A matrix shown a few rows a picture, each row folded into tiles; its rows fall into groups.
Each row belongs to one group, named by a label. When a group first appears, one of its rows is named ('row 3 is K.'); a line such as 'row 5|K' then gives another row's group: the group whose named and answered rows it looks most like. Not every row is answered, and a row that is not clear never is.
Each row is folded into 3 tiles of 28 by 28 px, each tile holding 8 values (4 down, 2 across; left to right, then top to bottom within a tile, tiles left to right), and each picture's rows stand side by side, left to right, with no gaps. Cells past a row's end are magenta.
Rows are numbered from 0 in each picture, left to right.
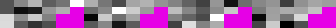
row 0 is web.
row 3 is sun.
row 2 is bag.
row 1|sun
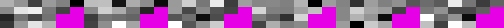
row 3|bag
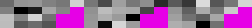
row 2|web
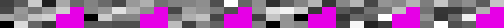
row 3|sun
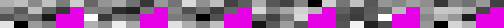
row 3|bag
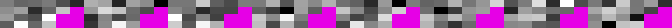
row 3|web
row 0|bag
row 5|web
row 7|sun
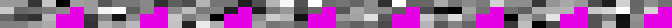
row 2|sun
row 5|web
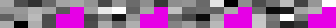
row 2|bag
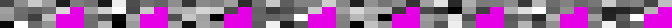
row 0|bag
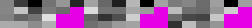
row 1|bag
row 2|bag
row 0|bag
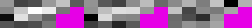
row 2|bag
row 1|sun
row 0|sun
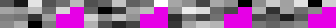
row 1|web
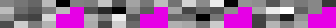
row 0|bag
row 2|bag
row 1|web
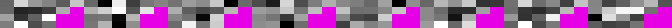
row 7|sun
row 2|bag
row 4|bag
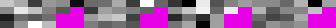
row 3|bag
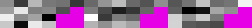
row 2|web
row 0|sun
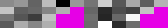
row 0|bag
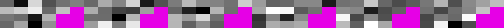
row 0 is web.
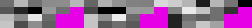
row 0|web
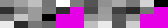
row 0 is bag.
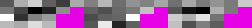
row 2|web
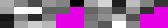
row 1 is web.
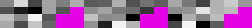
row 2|sun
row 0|web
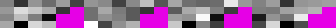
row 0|sun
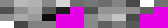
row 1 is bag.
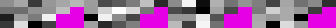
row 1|sun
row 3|sun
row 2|web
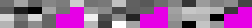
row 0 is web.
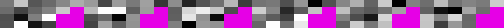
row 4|bag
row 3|bag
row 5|web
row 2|sun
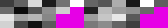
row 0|web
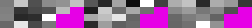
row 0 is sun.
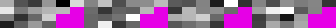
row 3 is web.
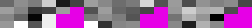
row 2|sun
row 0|bag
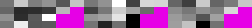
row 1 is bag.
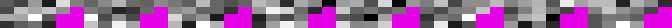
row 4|bag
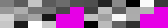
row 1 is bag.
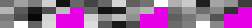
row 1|web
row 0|bag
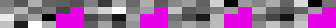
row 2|bag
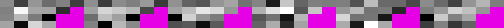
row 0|sun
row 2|sun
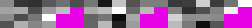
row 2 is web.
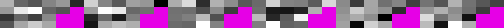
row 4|sun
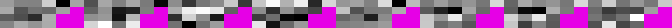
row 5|web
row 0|bag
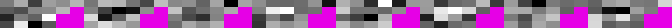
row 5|sun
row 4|bag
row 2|bag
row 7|web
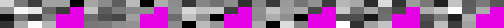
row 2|sun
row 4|bag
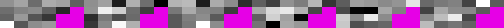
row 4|web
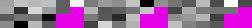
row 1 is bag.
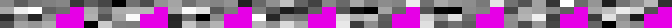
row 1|bag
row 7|sun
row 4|web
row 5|web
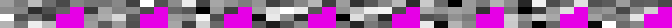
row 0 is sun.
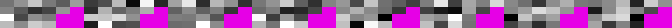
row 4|sun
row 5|web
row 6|sun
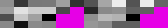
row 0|sun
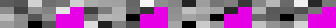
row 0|web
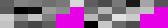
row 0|web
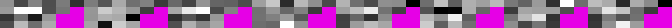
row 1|sun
